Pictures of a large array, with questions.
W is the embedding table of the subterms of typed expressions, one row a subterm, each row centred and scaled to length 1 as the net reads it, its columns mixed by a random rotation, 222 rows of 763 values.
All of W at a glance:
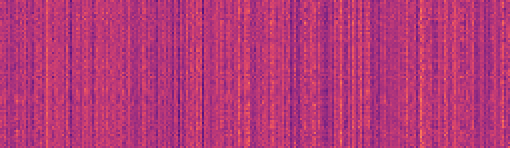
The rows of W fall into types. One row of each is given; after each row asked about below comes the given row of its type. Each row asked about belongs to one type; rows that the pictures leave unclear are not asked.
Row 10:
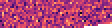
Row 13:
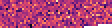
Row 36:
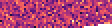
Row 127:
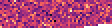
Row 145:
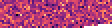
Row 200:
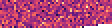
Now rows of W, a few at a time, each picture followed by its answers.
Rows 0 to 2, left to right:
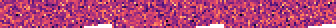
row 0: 145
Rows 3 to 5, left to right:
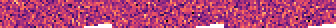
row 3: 36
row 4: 36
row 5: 10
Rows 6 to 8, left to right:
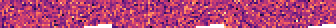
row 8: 200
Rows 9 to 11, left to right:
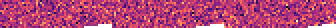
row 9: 36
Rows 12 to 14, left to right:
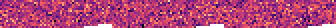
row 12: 127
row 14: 10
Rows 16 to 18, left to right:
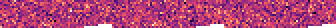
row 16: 127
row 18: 200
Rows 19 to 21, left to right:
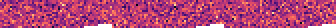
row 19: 145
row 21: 36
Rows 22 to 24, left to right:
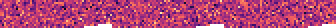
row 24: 36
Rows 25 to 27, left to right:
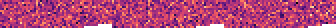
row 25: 36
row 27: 145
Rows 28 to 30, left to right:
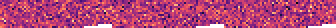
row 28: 145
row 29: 145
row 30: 200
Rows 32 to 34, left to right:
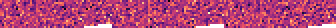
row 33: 36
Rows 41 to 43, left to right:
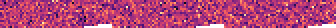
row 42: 200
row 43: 145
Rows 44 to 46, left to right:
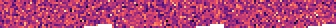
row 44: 10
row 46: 13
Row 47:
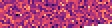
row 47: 145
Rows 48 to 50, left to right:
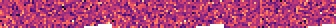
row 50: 36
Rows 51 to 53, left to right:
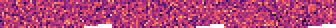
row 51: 10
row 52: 13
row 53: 127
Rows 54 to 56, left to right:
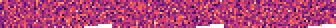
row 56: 10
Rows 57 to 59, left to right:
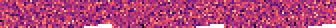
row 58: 13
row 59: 13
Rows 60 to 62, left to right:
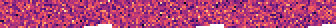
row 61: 13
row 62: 145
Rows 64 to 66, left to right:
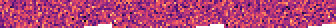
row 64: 10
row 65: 200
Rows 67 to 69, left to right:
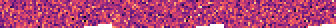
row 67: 10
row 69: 10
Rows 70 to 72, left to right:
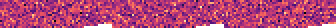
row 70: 36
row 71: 145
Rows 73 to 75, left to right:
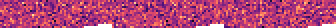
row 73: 36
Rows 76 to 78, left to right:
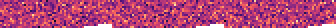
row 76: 36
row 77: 145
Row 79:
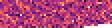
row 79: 145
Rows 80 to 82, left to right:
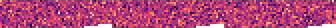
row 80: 13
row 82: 10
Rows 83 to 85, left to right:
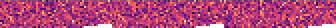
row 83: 36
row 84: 36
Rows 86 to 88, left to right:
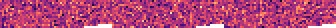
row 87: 145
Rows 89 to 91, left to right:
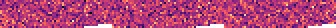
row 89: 200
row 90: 200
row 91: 145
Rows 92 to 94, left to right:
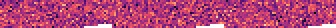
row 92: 145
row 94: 127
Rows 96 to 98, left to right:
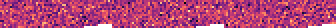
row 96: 10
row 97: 13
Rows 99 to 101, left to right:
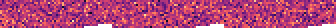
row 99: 200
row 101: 10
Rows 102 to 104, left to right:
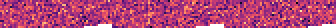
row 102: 10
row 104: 13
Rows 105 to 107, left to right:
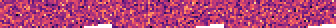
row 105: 145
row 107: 10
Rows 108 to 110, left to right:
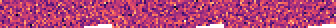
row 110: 10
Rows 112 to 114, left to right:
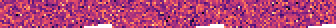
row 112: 145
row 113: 127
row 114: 200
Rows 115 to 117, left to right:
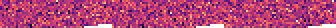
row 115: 13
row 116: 13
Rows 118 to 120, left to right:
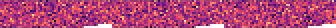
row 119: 36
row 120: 10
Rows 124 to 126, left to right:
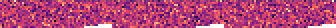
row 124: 127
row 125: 10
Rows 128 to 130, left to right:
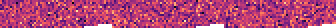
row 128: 13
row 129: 200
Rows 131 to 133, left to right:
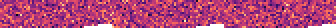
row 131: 145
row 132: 200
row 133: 145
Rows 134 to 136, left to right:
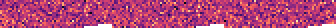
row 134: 200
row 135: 200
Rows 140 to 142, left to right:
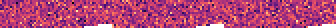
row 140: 13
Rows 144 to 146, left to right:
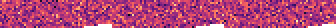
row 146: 36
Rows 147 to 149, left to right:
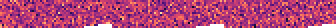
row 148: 36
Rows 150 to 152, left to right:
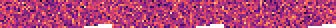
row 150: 36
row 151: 145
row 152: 36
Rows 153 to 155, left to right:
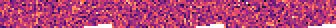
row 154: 36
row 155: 127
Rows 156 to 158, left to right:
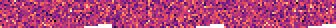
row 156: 127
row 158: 127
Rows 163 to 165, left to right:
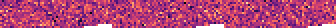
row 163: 127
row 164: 145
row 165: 36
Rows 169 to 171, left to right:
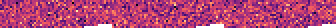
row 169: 13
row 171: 145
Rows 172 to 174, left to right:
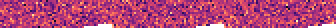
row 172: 36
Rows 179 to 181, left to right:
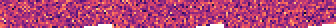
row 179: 145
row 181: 10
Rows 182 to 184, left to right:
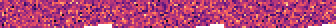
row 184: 145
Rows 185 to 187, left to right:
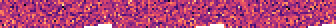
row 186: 36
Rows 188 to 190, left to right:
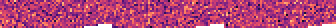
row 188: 200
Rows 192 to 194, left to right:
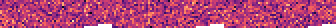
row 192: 200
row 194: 145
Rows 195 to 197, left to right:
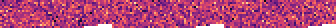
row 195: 127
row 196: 36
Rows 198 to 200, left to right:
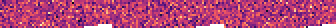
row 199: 13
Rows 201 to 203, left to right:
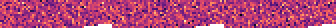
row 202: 36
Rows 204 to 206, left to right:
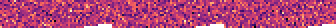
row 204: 127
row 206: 13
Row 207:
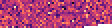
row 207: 200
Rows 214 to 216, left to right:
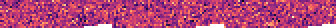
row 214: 10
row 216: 127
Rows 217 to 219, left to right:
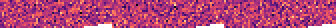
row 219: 13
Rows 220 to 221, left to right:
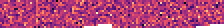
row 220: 36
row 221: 13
